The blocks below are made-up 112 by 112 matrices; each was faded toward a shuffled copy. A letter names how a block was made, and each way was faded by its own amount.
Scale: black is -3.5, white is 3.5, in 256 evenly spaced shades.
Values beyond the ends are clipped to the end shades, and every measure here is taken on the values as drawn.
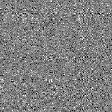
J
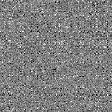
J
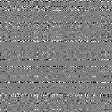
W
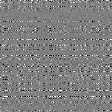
W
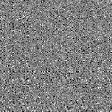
J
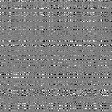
W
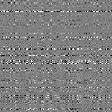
W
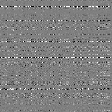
W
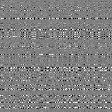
W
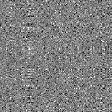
J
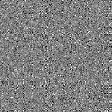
J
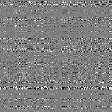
W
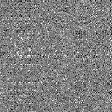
J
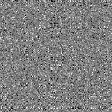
J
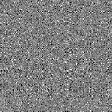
J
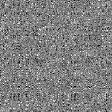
J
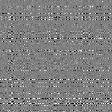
W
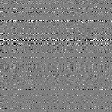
W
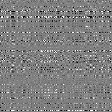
W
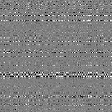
W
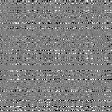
W
